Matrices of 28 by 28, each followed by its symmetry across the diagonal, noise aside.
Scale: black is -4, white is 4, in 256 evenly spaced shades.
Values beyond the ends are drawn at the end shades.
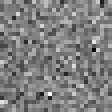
antisymmetric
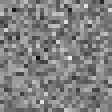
neither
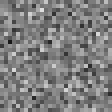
antisymmetric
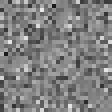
symmetric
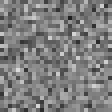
neither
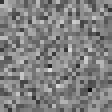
symmetric
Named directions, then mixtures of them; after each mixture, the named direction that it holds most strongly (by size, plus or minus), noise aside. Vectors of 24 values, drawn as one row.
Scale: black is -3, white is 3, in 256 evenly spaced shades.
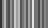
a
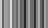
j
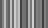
a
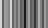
j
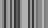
a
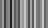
j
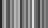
a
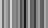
j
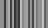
a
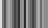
a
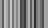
j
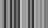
a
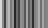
a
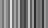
j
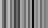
a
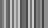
a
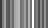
a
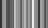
a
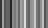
j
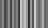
j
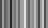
j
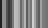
a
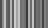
a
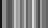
a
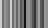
j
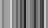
j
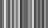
a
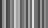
a
